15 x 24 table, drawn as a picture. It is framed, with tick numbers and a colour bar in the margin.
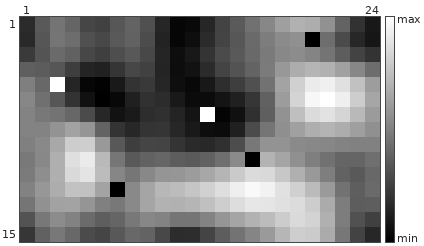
Neither half mirrors the other. Five lone cells stand out: two far higher and three far lower than their neighbours. The top middle is the smoothest part. The texture is blotchy.
